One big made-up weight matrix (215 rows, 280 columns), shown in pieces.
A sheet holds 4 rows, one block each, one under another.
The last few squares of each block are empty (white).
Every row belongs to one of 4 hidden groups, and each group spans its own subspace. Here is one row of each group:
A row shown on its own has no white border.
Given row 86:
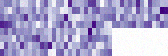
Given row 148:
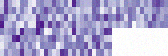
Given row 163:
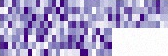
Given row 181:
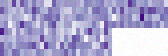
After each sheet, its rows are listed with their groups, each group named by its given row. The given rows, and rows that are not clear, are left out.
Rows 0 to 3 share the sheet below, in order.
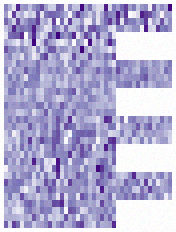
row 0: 148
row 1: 148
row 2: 86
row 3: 181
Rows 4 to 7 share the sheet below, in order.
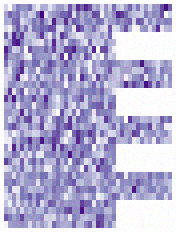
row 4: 86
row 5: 148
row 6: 86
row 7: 86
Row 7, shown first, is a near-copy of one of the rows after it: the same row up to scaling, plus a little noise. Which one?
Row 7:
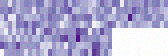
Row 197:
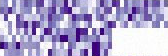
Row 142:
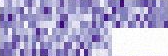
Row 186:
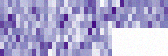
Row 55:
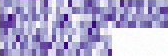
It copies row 197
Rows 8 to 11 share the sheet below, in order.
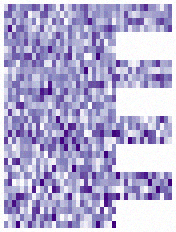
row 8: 163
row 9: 181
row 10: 163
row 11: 163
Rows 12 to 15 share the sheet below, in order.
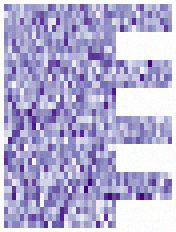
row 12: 181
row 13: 86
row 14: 148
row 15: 148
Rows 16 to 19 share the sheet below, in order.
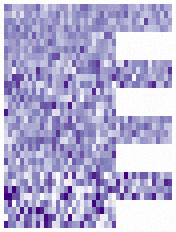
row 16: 148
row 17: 86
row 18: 86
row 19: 86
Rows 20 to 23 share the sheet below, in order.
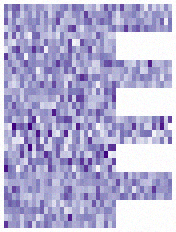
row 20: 181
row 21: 86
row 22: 163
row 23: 86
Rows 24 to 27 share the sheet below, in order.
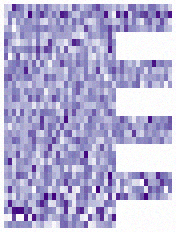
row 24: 181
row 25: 181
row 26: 163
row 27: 148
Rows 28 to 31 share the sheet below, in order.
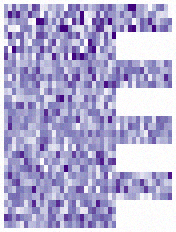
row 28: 163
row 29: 148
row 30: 148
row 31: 148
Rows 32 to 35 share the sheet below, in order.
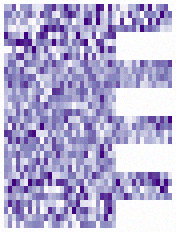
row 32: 148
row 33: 163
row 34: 163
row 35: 181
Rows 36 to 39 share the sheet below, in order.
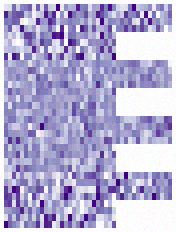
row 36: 181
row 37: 163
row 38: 163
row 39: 86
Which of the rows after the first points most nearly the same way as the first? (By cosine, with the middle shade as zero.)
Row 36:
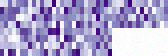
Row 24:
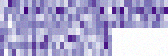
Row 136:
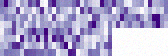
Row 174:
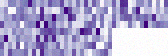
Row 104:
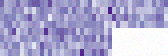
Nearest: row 24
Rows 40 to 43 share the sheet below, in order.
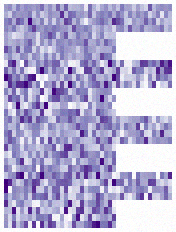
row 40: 163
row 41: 163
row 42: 181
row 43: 181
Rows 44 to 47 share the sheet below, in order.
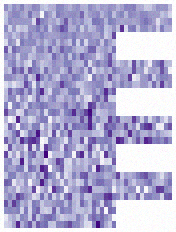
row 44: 163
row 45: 163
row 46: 148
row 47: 163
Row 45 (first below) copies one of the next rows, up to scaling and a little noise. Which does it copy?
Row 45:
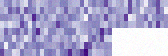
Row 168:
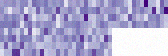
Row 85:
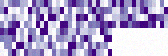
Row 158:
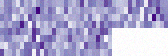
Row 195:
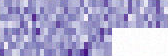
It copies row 195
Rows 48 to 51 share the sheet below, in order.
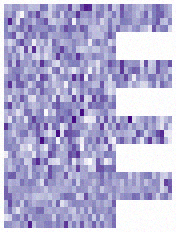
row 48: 148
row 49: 148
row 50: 181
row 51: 86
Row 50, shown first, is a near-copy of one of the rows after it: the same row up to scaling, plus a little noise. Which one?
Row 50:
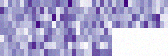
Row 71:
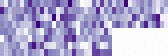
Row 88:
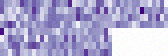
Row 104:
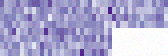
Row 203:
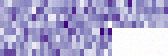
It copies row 71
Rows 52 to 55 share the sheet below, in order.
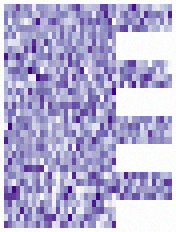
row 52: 181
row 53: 163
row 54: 148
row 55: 86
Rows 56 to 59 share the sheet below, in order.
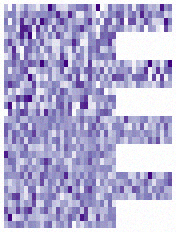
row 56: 181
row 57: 163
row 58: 181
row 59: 163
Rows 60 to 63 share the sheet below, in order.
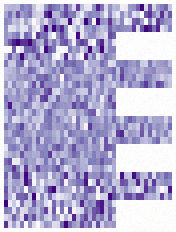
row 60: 148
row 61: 163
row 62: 181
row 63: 181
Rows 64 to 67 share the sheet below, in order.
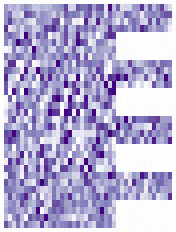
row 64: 148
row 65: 148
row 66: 86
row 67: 163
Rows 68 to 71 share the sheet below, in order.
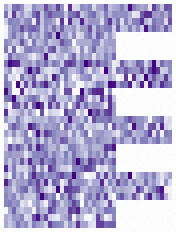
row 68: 148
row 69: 181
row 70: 163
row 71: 181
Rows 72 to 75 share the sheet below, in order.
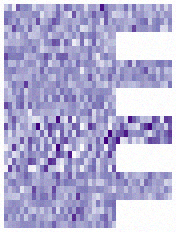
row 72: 181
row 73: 86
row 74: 148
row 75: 86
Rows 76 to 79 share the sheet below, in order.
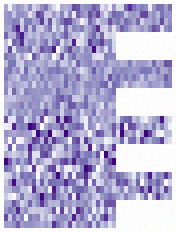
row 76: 86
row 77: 148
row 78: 163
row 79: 86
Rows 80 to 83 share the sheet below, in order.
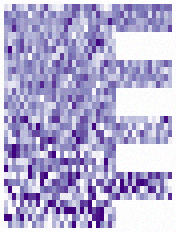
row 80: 86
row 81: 86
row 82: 86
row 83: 86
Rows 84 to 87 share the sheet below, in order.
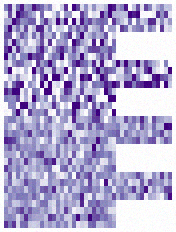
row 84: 148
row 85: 163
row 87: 181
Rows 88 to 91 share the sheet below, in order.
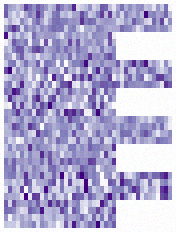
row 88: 181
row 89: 163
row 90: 163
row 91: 181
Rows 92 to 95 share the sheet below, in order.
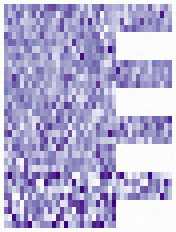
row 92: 148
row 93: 86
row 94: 148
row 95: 86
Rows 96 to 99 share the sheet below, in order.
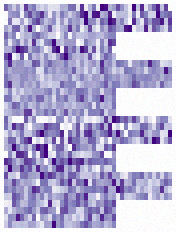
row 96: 181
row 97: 86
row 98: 181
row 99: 181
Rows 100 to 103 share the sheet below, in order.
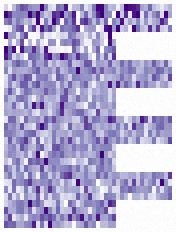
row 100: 181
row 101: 148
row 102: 163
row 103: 163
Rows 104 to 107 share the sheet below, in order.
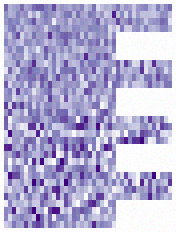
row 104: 181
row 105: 181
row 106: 148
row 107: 181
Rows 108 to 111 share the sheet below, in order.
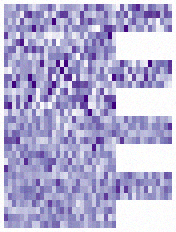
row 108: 181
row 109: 163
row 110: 86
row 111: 148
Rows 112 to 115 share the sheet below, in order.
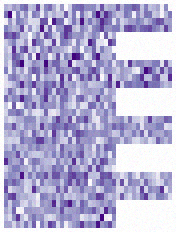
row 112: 163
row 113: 148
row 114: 86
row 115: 181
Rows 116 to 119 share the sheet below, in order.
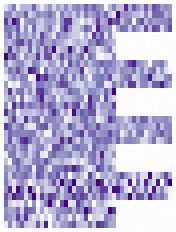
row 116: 86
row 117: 163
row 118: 163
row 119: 163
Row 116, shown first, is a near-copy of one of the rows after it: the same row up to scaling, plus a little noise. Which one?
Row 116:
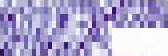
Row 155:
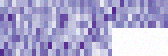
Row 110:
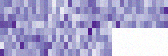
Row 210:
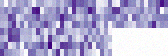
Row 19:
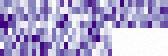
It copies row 155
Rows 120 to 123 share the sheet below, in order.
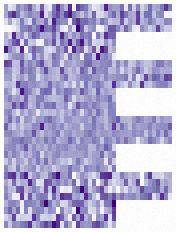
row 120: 86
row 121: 181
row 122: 163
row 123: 86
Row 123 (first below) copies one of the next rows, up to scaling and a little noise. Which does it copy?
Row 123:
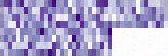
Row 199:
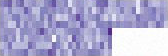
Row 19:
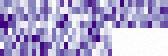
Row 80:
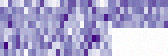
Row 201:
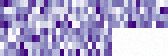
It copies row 199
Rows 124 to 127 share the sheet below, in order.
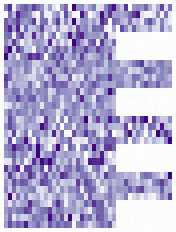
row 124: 148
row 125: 148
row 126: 163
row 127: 163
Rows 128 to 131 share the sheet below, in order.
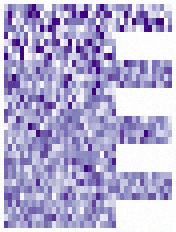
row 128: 181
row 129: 86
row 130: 163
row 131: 86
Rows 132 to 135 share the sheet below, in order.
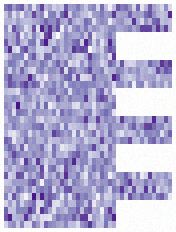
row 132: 163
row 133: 163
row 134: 181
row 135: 163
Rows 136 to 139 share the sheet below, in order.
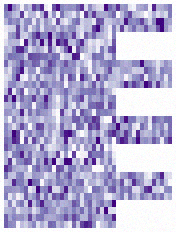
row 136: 181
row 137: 148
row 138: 86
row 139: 163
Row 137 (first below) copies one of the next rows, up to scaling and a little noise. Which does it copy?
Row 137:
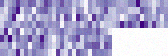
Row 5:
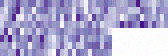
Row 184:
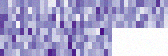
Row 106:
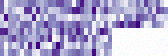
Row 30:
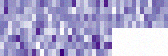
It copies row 5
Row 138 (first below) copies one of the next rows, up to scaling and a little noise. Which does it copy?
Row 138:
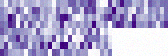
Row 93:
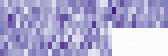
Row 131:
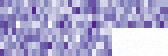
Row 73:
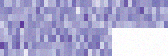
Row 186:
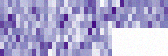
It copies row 93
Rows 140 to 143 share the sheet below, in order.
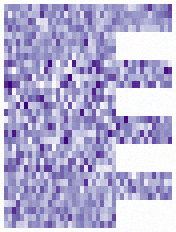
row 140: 163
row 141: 86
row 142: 86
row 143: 181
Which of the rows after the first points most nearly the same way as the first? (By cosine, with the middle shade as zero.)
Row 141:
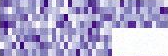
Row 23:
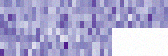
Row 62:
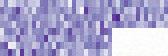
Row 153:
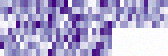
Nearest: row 23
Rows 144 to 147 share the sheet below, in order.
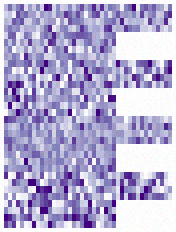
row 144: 181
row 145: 163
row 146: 86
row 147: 163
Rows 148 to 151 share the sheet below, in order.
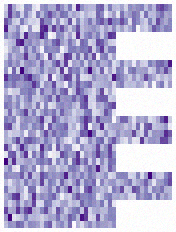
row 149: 163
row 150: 181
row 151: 163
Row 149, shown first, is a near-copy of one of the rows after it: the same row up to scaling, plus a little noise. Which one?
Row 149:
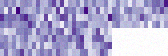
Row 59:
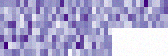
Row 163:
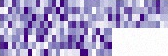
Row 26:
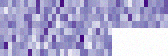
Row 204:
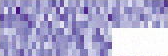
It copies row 204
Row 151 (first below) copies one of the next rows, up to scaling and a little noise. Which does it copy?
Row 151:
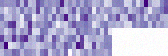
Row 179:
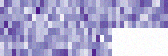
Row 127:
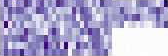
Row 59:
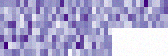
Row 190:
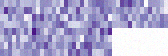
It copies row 59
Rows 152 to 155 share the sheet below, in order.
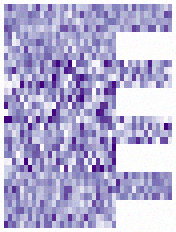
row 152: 86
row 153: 86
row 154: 86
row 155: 86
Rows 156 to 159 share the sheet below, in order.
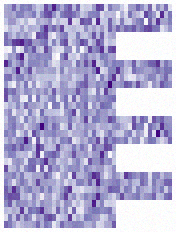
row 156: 148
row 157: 181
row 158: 163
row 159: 86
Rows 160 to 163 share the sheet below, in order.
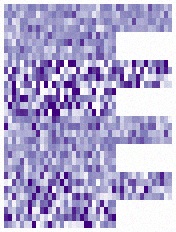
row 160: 86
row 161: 181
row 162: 148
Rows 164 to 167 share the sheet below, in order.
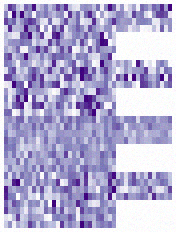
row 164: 163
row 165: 181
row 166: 181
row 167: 181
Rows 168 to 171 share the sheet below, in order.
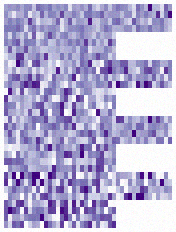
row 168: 163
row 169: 148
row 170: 86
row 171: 148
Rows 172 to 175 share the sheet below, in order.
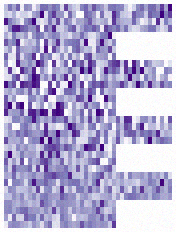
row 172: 163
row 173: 148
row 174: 181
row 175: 148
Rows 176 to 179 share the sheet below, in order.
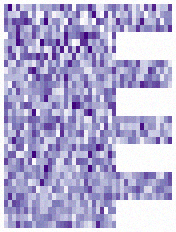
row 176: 181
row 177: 163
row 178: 148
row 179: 163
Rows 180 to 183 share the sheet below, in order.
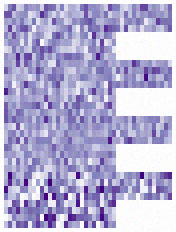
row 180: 163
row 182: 181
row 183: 148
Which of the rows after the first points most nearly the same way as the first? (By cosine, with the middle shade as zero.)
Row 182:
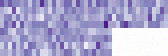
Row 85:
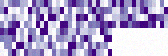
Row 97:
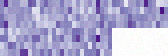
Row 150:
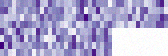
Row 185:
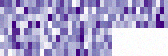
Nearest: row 185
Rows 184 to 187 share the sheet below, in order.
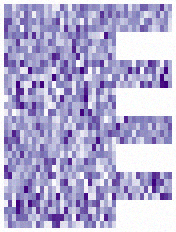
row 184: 148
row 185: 181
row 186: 86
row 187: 181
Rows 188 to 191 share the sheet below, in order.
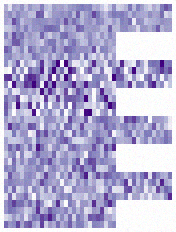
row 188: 86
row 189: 163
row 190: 163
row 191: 163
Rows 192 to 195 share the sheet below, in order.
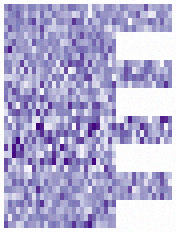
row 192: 148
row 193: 163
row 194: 86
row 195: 163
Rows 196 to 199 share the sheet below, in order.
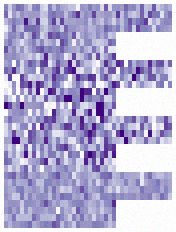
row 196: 148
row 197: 86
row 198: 181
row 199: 86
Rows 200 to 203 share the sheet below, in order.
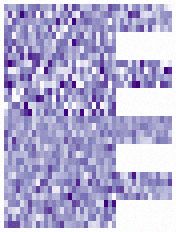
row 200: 148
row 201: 86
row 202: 148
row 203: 181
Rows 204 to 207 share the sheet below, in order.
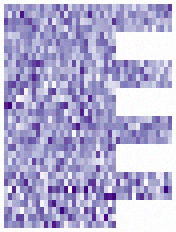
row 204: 163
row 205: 148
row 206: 148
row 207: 148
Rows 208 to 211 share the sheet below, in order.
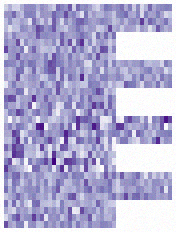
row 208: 86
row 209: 148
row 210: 86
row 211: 181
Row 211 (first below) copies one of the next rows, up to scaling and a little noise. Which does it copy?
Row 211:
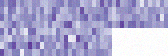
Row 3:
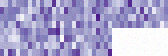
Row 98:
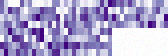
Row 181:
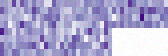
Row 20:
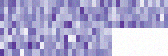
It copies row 20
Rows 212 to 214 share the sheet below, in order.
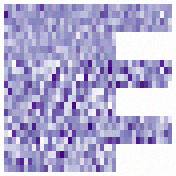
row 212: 181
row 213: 148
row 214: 148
